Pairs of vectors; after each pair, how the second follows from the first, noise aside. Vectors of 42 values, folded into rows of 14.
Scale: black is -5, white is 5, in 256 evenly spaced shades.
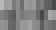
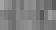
shrunk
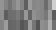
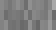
shrunk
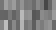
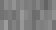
shrunk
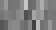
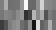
scaled up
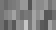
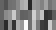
scaled up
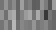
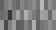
reversed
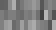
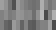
negated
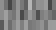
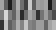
scaled up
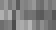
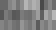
reversed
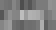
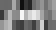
scaled up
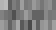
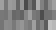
reversed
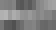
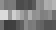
scaled up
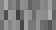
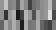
scaled up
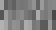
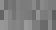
shrunk
